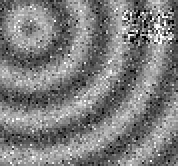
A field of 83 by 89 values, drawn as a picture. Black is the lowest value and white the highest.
Concentric rings centre on the top left. No single row or column stands out from its neighbours. An odd patch, rougher than its surroundings, sits in the top right. No overall slope runs across the table.
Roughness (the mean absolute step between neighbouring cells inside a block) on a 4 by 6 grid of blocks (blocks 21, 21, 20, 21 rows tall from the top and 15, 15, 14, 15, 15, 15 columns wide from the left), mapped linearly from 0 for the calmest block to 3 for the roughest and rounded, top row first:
000033
000000
000000
000000
